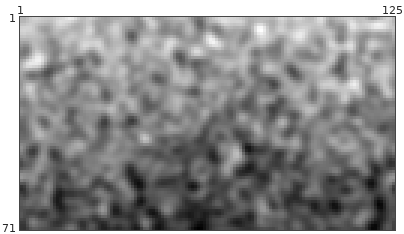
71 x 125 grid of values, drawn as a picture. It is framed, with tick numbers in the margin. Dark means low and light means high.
The field is mottled with small blotches. No lone cell stands out from its neighbours. The field climbs toward the top. Overall the values sit about 50% of the way up the scale.
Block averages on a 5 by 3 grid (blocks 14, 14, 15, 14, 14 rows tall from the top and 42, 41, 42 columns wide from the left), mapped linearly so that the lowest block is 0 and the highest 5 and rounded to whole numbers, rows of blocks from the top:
5 5 5 / 4 3 4 / 3 2 3 / 2 1 1 / 0 0 0
